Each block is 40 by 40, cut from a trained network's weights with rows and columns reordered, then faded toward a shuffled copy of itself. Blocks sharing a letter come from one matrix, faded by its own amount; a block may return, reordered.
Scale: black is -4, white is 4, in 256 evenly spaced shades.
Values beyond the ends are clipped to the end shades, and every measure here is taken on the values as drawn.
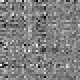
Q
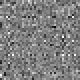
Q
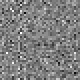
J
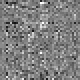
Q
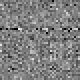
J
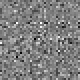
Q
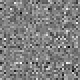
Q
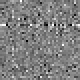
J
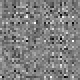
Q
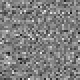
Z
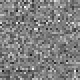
Z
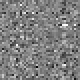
Q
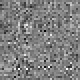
Q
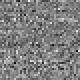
Z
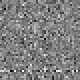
J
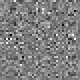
Q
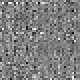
Q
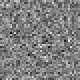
Z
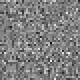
Z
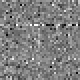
J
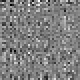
Q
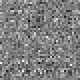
J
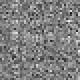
J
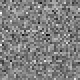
Z
